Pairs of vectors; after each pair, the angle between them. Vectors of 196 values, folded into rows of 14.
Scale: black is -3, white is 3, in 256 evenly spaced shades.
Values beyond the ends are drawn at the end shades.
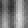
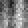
nearly parallel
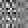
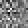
nearly parallel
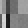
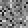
orthogonal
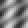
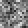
partly opposed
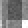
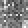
partly aligned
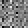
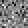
partly aligned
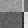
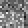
partly opposed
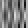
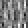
nearly opposite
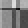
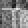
nearly opposite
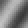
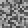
orthogonal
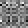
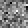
orthogonal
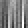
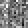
partly opposed
